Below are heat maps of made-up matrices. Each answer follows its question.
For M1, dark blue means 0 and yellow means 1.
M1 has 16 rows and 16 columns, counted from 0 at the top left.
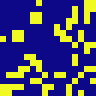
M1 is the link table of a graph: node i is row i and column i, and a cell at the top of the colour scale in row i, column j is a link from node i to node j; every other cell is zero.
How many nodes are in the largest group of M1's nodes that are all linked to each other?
3
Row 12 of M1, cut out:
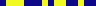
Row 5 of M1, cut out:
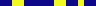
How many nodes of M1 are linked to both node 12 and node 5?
5
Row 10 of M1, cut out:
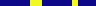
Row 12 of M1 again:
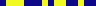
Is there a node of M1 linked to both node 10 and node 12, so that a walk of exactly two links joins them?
no
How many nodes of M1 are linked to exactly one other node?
1
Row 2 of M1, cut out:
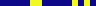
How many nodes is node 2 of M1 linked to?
4
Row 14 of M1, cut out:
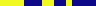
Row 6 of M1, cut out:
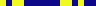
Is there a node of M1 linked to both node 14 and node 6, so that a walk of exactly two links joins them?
yes
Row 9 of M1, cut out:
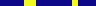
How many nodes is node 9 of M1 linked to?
3
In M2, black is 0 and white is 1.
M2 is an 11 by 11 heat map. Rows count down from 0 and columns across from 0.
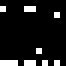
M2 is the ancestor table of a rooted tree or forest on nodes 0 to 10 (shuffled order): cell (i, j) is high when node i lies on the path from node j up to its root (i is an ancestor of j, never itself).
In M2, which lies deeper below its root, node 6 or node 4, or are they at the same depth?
node 4
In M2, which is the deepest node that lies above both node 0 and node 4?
1
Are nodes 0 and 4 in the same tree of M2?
yes
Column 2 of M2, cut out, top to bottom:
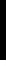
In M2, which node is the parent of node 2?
10
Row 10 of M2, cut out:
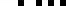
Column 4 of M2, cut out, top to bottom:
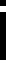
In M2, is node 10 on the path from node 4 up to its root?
yes
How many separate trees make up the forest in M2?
3
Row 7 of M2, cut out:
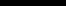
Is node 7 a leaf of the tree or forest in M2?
yes
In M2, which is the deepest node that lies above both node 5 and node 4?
1
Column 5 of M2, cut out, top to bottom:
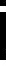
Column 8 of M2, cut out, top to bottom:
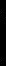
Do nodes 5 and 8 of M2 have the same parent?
no
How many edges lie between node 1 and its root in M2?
1
